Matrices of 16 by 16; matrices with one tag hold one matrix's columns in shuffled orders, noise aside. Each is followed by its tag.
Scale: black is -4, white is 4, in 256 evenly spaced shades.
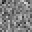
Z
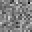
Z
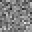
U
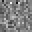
Z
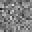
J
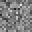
J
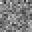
Z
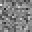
J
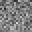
U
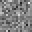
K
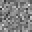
J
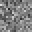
J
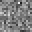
K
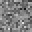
U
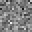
U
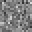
Z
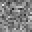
J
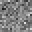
U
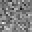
U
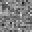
K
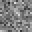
K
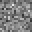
J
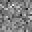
J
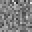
Z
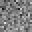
U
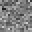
U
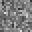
K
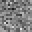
U
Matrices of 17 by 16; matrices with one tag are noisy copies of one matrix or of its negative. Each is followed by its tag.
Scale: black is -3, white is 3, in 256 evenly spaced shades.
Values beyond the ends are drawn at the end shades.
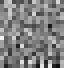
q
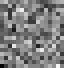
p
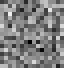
p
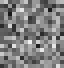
p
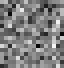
p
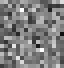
p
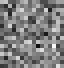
p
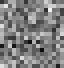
p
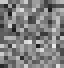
p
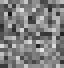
p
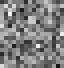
p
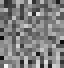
q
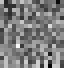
q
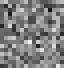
p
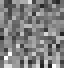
q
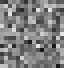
p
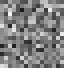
p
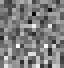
q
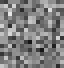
p
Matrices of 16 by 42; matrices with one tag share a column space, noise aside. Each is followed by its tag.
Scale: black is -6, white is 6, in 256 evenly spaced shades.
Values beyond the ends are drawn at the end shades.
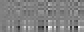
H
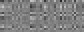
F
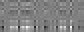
H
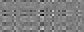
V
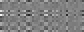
V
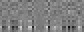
H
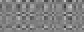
F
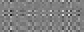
V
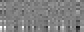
H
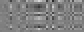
F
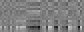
H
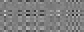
V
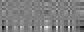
H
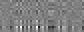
H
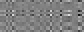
V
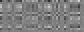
F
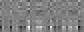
H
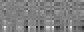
H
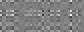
V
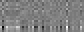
H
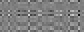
V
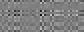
V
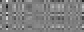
F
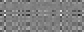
V
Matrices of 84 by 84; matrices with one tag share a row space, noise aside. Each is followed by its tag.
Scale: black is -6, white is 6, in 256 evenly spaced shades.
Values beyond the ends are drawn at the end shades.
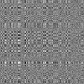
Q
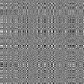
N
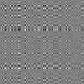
Q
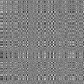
N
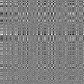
N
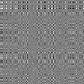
N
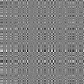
N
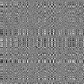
N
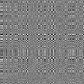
N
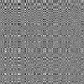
Q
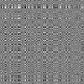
Q
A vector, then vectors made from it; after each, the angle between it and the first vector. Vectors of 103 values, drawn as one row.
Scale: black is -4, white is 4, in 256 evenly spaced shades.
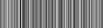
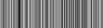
orthogonal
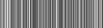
partly aligned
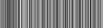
nearly opposite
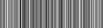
nearly parallel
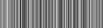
nearly parallel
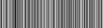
orthogonal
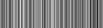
partly opposed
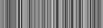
nearly opposite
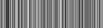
partly opposed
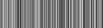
partly aligned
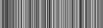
partly opposed
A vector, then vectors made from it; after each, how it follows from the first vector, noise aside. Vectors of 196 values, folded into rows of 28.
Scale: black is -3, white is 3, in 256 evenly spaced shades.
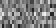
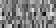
sign-scrambled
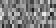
copied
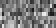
sign-scrambled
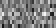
copied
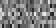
copied
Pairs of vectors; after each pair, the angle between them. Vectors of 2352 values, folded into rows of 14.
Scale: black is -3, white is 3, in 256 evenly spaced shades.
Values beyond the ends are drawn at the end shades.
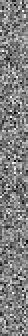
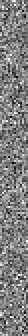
nearly opposite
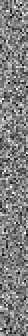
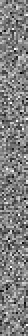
orthogonal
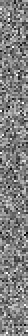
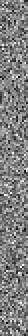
orthogonal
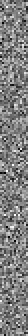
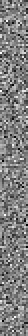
partly aligned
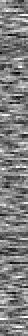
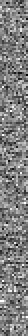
partly aligned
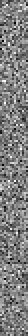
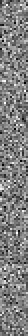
nearly parallel
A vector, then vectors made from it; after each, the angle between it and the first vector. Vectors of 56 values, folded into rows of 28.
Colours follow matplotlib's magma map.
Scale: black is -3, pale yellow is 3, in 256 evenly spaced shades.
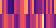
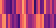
partly aligned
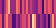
orthogonal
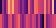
nearly opposite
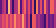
orthogonal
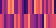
nearly opposite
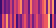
orthogonal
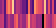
nearly opposite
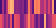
nearly opposite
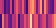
orthogonal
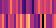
partly opposed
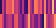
nearly opposite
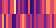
orthogonal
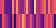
orthogonal
